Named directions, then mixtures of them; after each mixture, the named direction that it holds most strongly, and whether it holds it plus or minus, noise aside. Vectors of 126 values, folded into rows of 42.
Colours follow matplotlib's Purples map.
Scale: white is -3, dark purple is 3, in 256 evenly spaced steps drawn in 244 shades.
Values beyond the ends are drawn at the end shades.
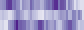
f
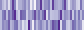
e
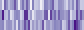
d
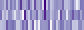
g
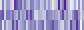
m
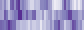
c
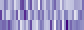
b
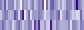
g, minus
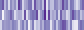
g, plus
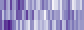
c, plus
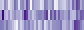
d, plus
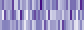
d, minus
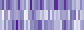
d, minus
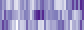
f, minus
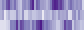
f, plus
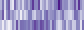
c, minus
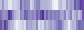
f, minus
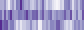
f, minus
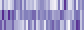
m, plus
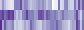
f, minus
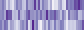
f, minus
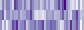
m, plus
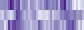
f, plus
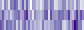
d, plus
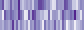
d, minus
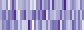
e, plus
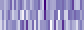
g, plus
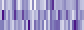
d, plus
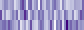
b, plus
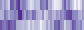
c, plus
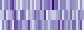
e, plus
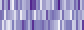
e, minus
